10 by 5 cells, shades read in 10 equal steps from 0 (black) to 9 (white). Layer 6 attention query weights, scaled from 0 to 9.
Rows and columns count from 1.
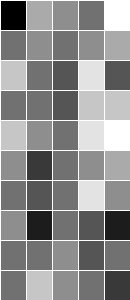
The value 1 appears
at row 8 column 2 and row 8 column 5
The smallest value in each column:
0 1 3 3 1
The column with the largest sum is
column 4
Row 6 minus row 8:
0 1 0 2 5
